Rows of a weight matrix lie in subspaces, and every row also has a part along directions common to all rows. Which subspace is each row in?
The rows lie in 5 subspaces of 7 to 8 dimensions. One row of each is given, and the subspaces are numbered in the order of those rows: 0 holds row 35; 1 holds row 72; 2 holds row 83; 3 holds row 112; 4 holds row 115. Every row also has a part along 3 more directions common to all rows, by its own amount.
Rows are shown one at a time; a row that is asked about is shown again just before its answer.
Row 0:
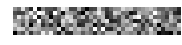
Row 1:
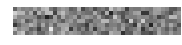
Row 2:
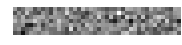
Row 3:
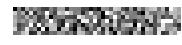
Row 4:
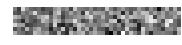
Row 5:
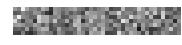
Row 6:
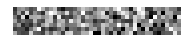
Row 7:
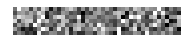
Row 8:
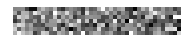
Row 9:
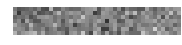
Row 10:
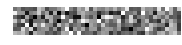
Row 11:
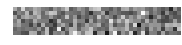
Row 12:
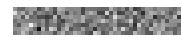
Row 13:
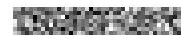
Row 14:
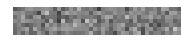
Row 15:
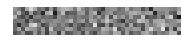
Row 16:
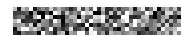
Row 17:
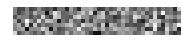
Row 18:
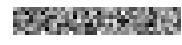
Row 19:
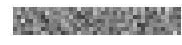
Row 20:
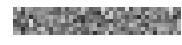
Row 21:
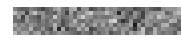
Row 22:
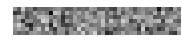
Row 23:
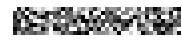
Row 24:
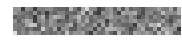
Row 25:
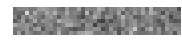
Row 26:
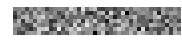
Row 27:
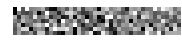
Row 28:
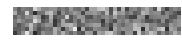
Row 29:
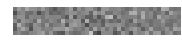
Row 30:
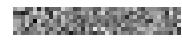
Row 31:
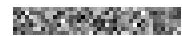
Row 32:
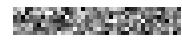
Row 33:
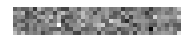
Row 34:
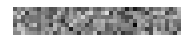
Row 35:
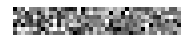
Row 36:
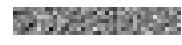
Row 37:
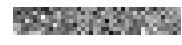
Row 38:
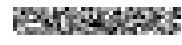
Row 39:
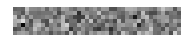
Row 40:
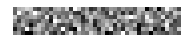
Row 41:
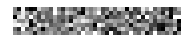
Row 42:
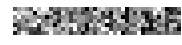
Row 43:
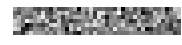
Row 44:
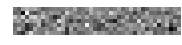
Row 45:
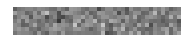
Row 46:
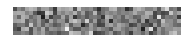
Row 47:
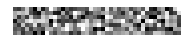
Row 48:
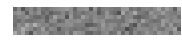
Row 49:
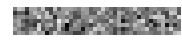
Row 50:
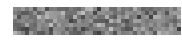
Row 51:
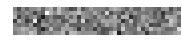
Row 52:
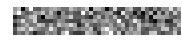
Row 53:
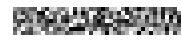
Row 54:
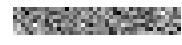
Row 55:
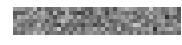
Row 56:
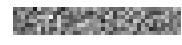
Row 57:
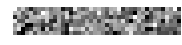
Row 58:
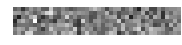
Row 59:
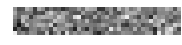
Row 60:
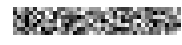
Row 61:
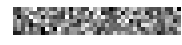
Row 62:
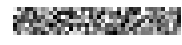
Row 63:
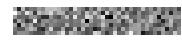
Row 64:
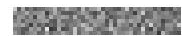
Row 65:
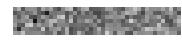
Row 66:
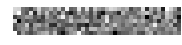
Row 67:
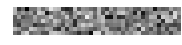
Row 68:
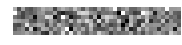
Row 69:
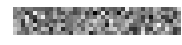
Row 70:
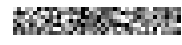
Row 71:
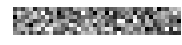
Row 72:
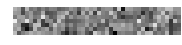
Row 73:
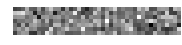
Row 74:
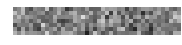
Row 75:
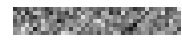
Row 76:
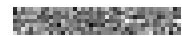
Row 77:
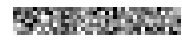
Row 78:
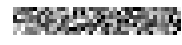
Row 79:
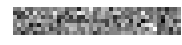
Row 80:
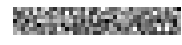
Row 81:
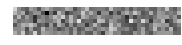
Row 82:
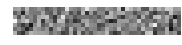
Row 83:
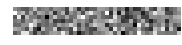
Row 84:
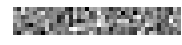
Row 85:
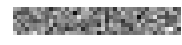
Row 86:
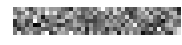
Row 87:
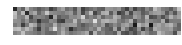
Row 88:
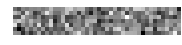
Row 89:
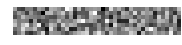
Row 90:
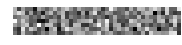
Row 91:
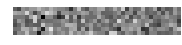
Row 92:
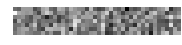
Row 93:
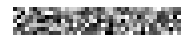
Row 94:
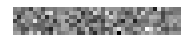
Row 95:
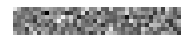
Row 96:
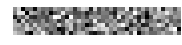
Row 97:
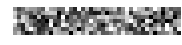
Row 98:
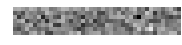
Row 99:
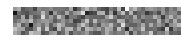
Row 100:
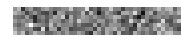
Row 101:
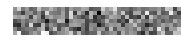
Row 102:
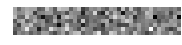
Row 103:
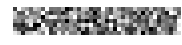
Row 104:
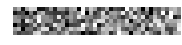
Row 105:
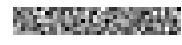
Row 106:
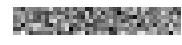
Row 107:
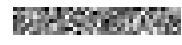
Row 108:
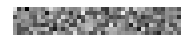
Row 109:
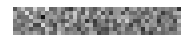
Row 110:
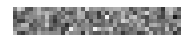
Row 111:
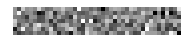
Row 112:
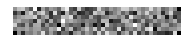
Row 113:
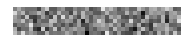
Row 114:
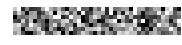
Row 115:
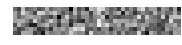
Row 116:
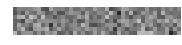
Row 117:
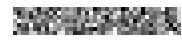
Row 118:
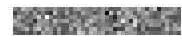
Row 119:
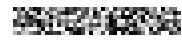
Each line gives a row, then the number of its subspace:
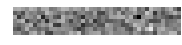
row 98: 3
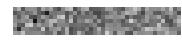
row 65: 1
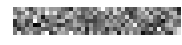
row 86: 4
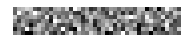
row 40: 2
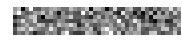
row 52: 2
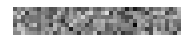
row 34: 0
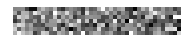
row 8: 4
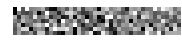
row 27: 0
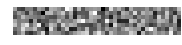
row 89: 4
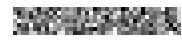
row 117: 1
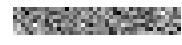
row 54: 1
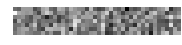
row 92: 0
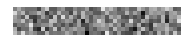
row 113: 4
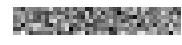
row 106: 1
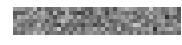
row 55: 3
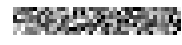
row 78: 4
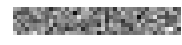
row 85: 3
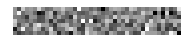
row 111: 4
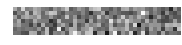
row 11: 0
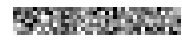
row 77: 2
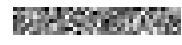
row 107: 2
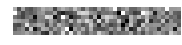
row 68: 1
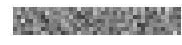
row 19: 1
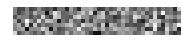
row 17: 3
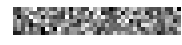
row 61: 4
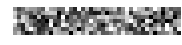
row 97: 0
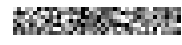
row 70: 3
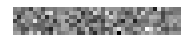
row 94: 2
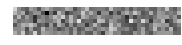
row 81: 0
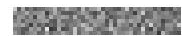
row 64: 0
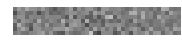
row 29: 0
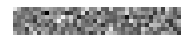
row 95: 0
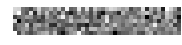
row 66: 1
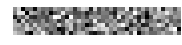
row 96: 1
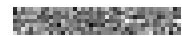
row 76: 1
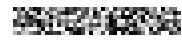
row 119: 0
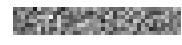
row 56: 3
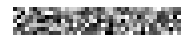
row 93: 0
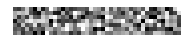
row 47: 3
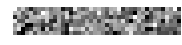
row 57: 1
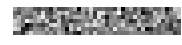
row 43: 1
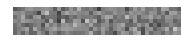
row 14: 0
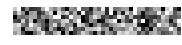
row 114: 1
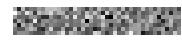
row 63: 0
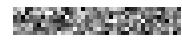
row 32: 1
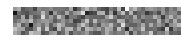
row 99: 2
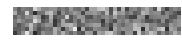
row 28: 2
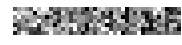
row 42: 2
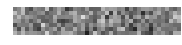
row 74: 4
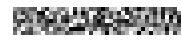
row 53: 4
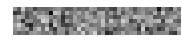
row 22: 2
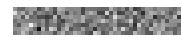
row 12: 3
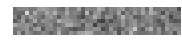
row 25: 4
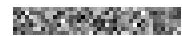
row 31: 1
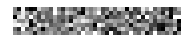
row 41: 4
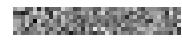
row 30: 3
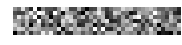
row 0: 3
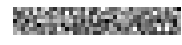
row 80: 4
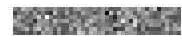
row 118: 2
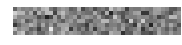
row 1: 2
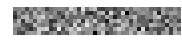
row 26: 0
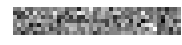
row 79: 3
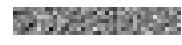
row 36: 3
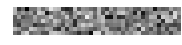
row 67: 0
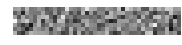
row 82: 1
